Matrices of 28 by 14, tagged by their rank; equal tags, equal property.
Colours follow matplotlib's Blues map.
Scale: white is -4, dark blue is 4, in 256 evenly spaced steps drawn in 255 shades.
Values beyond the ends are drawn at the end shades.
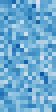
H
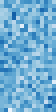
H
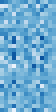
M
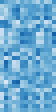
M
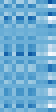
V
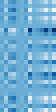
V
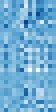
M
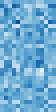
M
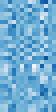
M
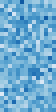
H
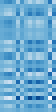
V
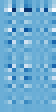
V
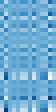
V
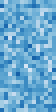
H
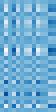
V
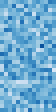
H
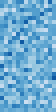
H
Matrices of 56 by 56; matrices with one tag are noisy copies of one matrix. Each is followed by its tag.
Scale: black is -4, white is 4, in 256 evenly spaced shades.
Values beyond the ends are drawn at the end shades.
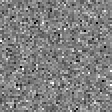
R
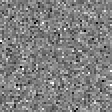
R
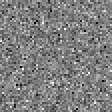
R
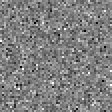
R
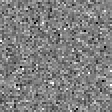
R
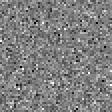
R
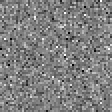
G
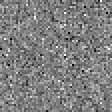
G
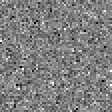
R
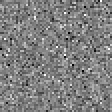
G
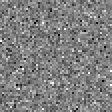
R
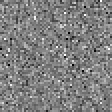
G
